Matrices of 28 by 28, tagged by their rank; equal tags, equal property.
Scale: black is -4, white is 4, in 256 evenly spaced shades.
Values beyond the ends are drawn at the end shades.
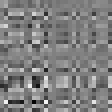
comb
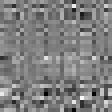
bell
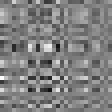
comb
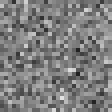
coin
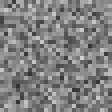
coin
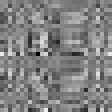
bell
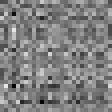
bell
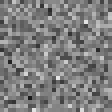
coin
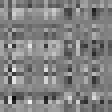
comb
